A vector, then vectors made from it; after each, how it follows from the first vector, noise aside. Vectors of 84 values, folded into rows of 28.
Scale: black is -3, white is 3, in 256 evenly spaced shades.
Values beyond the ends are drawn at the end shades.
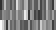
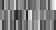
reversed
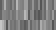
shrunk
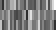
reversed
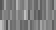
shrunk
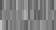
shrunk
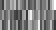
reversed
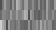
shrunk
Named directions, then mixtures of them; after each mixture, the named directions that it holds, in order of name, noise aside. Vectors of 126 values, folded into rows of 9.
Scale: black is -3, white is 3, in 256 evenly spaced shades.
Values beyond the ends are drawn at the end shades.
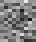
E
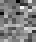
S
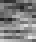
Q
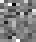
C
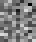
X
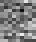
E, Q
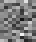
E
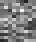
E, Q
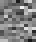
E, S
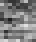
Q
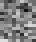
Q, X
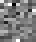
C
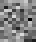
E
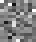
C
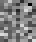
X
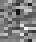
E, S, X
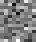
C, E, S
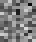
X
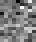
S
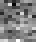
C, Q, S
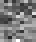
C, Q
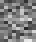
E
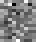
C, E, X
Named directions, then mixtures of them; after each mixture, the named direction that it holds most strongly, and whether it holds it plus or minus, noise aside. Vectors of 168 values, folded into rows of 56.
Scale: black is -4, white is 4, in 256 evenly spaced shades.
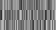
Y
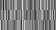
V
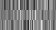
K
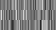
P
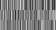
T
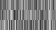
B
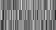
Y, minus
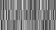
V, plus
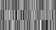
P, minus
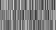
T, plus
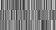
T, minus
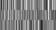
T, minus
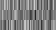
K, minus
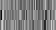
Y, plus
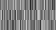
T, plus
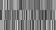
Y, plus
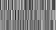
T, plus
